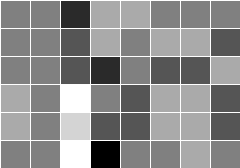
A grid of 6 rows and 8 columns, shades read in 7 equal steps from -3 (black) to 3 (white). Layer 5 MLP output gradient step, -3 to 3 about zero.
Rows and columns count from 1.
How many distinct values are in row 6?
4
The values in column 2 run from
0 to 0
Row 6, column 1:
0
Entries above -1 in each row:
7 6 4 6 5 7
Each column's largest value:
1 0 3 1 1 1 1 1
